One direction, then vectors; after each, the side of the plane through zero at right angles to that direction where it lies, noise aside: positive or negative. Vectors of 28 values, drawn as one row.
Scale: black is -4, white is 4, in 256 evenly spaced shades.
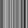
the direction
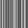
negative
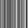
negative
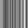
negative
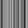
positive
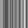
negative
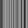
positive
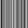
positive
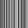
positive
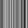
positive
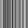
negative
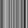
positive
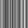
negative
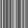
negative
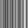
negative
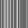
positive
